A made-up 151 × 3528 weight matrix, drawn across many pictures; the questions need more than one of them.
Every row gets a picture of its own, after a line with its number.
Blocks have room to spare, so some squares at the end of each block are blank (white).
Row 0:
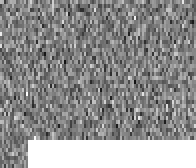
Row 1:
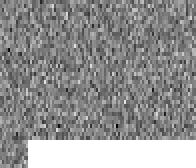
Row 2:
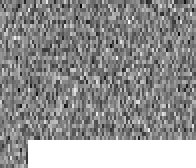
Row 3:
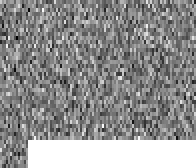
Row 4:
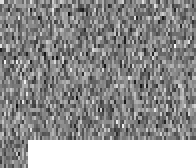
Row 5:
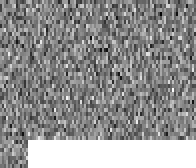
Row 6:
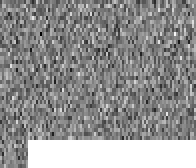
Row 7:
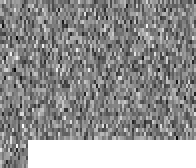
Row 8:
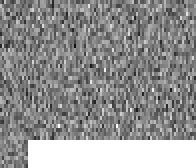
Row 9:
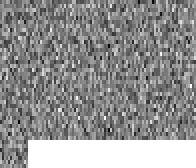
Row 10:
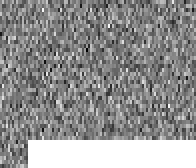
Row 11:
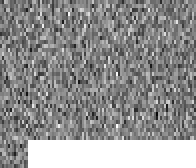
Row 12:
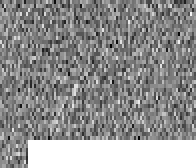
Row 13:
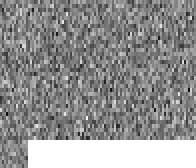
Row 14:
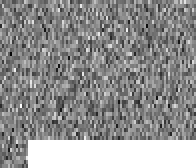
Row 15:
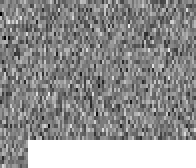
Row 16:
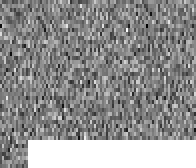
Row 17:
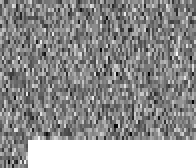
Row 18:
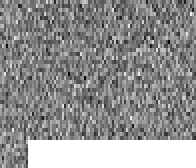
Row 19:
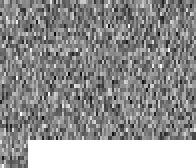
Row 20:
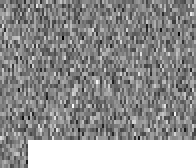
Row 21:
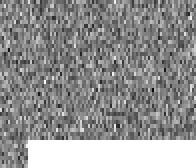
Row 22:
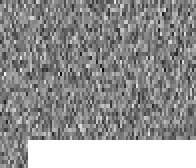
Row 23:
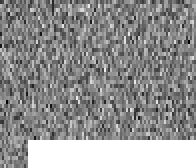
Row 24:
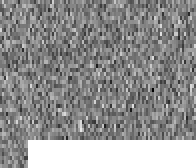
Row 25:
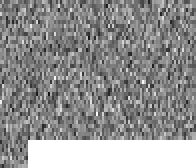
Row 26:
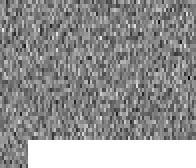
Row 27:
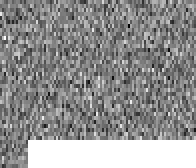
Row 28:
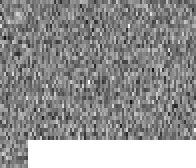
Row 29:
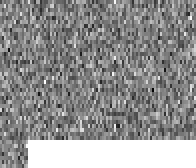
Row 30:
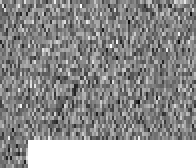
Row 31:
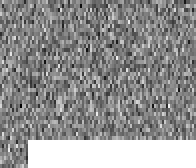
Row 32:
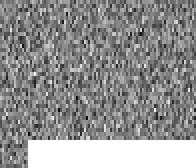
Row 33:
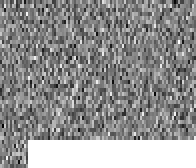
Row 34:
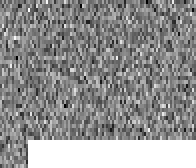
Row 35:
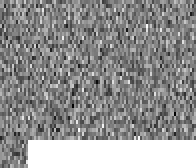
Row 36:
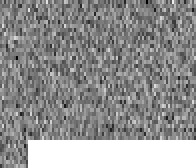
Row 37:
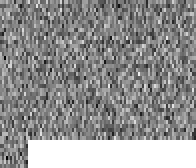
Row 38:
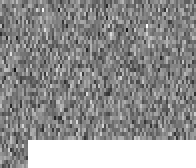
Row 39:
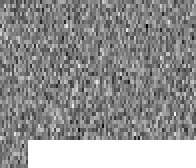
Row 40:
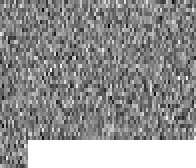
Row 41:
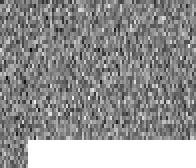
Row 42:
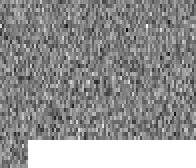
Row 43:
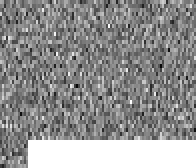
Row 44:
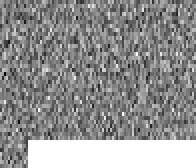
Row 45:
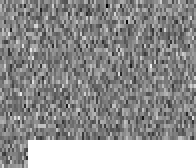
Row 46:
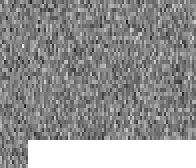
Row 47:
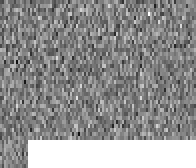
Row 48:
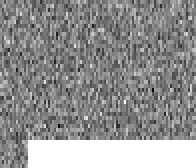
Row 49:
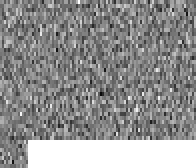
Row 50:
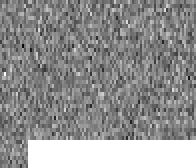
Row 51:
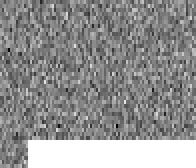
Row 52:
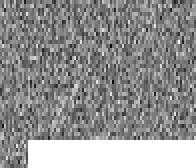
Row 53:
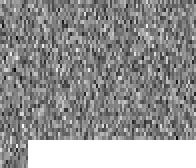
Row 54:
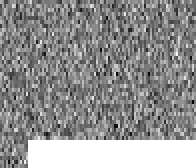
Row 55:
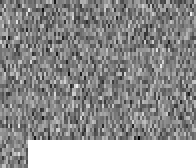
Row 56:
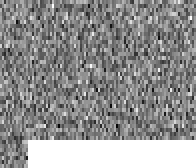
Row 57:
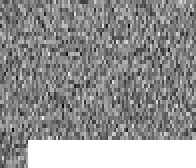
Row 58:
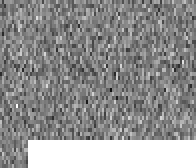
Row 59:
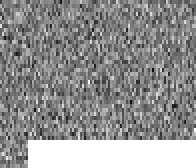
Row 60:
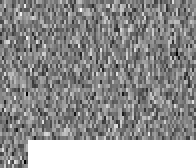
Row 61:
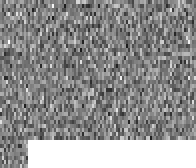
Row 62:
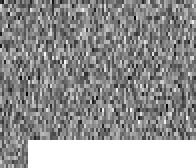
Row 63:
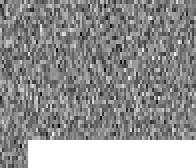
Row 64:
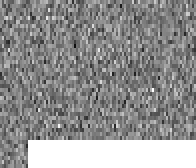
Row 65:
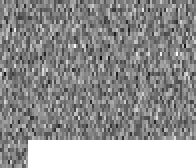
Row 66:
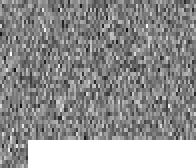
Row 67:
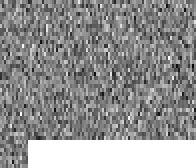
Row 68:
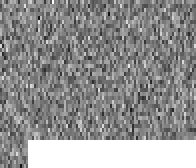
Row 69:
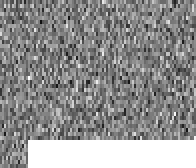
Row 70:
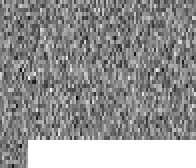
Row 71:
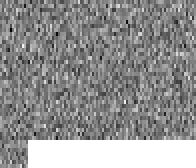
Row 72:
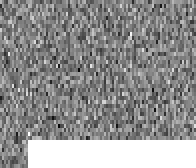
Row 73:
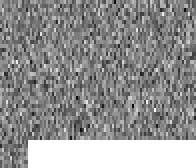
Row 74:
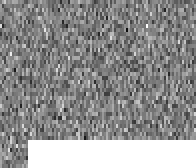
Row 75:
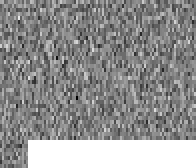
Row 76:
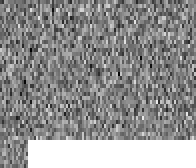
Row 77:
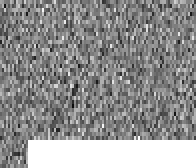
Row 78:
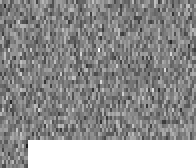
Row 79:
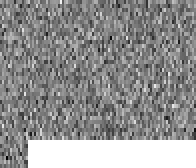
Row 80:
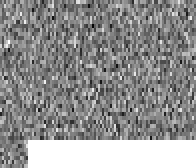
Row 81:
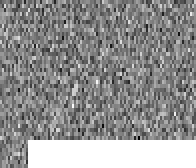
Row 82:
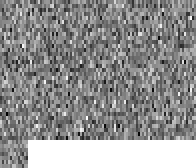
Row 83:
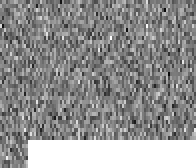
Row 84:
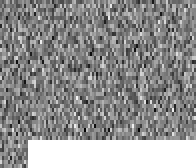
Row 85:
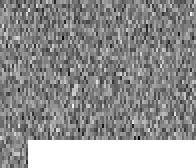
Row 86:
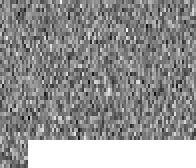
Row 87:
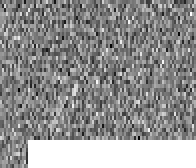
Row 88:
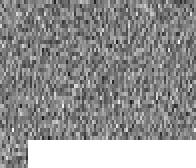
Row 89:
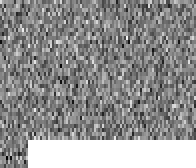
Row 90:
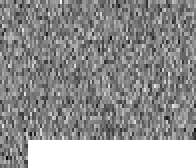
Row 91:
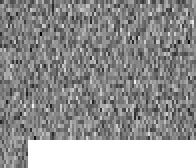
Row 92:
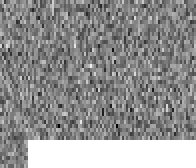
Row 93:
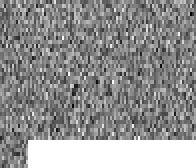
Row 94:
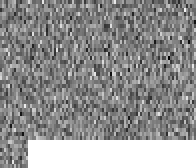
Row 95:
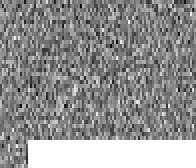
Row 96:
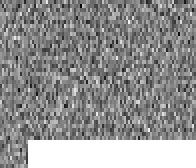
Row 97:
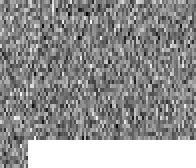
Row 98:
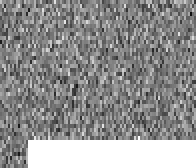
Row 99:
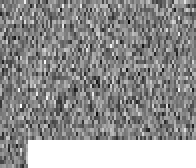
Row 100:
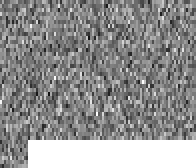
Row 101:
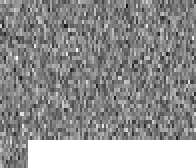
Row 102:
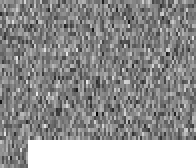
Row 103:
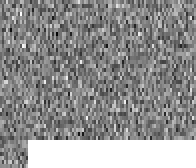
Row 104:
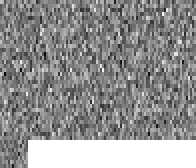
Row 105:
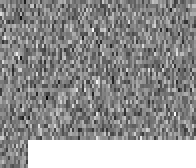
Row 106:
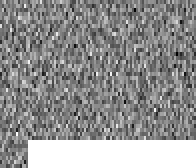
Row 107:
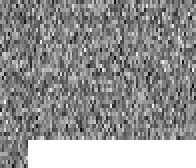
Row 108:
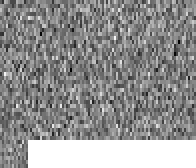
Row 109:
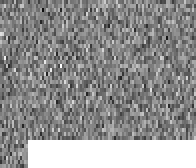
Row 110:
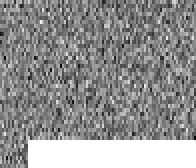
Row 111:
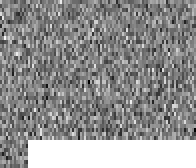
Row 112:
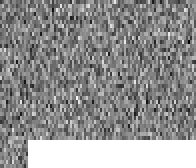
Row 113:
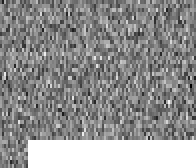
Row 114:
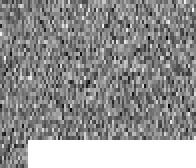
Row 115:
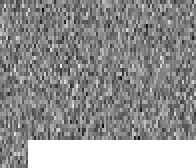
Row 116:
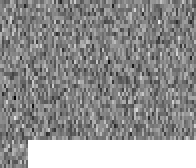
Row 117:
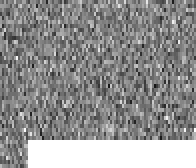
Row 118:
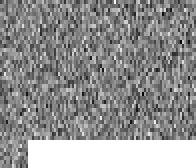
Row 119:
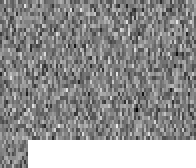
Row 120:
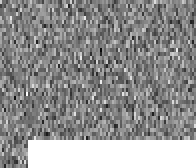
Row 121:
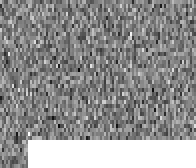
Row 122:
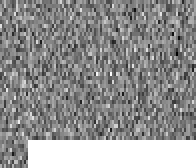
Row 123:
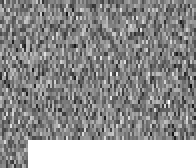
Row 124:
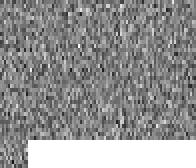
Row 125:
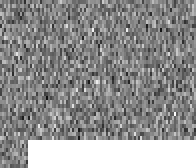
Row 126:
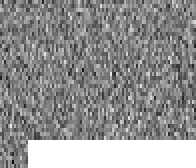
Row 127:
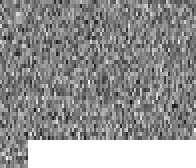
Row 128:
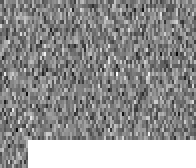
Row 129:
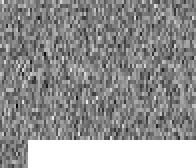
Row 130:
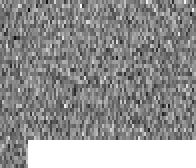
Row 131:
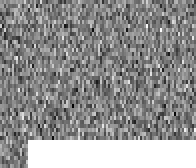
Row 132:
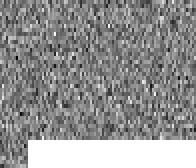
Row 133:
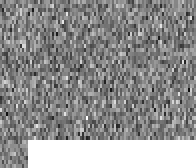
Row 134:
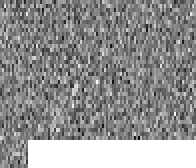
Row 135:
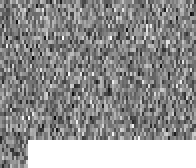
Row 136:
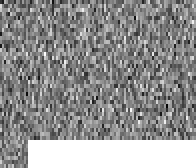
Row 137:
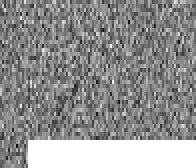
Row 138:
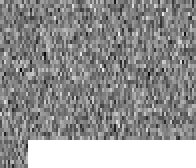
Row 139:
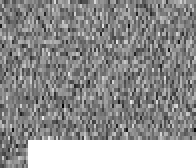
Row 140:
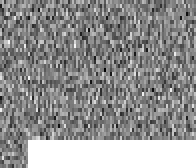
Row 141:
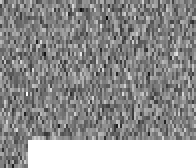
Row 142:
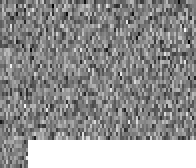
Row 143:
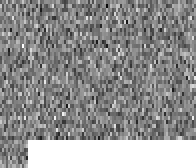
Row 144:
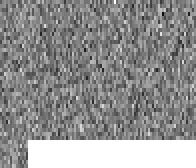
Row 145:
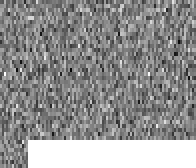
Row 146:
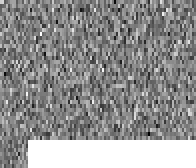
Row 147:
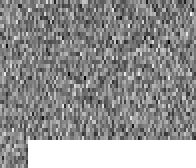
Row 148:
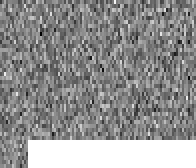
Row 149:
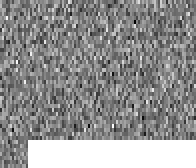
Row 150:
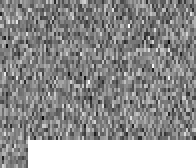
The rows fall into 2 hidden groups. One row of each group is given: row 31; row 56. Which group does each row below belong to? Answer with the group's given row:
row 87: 31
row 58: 56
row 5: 56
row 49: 56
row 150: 31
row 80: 56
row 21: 56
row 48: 56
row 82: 56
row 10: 31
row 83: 31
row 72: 56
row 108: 56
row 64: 56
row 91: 56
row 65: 56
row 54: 56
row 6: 56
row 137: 31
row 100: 31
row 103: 56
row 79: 31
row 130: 31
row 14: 31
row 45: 56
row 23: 56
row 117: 31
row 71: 56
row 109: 31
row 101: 31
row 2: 31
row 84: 56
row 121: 56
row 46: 56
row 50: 56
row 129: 56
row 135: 31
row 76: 56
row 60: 56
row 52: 31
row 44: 56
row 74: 31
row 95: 31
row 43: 31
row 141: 56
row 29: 56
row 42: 31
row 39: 31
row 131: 31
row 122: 56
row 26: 56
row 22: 56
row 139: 31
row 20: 31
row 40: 31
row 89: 31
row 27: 31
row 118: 56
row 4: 56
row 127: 31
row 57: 31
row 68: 56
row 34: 31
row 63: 56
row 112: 56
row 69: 31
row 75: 56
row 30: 31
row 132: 31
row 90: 31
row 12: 31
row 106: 56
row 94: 56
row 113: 56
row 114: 31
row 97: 56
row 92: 56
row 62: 56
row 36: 31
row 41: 56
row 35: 31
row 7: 31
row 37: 31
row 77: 31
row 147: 31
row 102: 31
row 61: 56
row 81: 31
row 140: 56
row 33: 31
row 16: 31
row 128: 56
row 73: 56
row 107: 56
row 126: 56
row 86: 31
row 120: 56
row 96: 31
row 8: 56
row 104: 56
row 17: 56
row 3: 31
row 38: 31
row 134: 31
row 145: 56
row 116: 56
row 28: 31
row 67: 56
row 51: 56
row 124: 56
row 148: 56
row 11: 56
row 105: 31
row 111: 31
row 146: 56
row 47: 56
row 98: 31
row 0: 56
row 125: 31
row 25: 31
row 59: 31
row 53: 31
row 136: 56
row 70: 56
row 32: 56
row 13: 56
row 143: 56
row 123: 56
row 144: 56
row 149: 56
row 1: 56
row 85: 31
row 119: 56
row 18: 31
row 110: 31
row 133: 56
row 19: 31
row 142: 56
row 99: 31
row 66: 31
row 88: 31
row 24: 56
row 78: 56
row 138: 56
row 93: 31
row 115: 31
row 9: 56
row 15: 31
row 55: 31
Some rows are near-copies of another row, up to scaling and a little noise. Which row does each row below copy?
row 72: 121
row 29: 21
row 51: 1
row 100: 25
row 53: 7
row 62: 136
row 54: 17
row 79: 90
